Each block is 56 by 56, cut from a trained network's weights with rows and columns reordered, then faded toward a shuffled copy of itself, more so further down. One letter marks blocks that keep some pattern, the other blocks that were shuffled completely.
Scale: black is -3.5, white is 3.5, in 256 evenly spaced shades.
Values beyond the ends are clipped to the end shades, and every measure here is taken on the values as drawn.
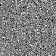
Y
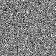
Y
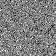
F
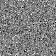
F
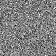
Y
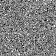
F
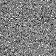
Y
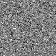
Y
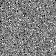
F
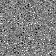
Y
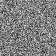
F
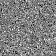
F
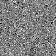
Y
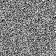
Y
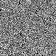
Y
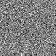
Y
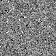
F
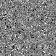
Y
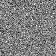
Y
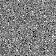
Y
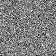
F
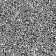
Y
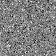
Y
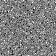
F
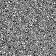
F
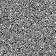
F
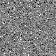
Y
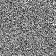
Y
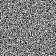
Y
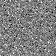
F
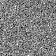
F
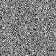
Y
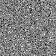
Y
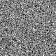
F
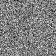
F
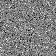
F
